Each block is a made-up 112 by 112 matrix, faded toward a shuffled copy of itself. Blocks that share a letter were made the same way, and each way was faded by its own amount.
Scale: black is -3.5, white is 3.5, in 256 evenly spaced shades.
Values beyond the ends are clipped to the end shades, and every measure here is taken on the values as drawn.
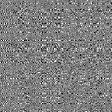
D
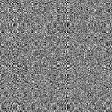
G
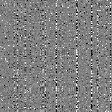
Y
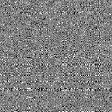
D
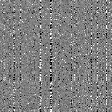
Y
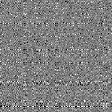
D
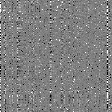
Y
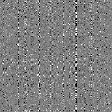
Y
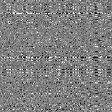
D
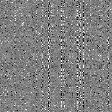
Y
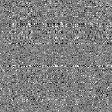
D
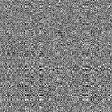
G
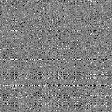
D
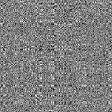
G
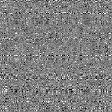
D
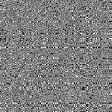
D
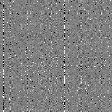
Y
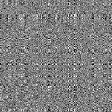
G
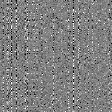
Y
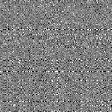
D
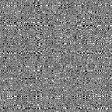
D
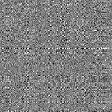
G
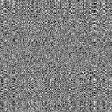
G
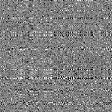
D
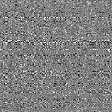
D
